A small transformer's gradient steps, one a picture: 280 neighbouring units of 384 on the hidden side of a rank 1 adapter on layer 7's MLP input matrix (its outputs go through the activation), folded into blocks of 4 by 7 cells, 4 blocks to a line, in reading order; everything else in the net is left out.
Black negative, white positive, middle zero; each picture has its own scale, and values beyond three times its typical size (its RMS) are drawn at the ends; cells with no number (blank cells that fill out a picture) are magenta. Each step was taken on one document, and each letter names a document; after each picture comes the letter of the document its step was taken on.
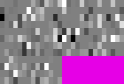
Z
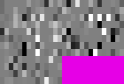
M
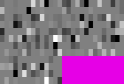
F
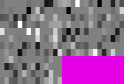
M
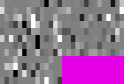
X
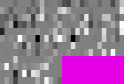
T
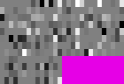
Z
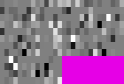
M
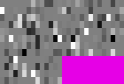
X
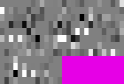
F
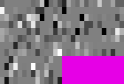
X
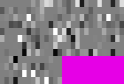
F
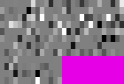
T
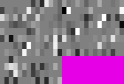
Z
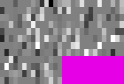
Z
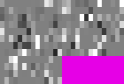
T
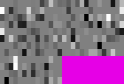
F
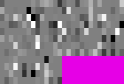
X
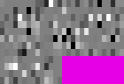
M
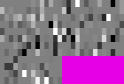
F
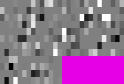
T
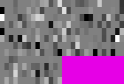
Z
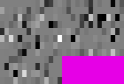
M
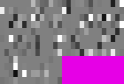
X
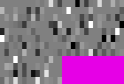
M
